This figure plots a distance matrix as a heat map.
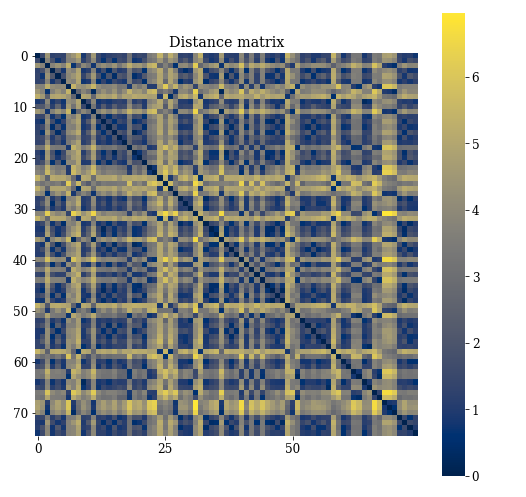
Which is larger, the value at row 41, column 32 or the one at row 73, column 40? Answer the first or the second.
the first
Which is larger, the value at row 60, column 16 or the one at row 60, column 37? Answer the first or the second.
the second
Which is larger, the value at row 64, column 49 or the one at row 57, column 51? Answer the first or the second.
the first
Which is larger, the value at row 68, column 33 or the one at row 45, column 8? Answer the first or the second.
the second
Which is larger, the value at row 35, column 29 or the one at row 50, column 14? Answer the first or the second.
the second
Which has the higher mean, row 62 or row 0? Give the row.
62
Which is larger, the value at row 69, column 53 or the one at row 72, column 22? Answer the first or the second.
the first
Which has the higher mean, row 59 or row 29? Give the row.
59
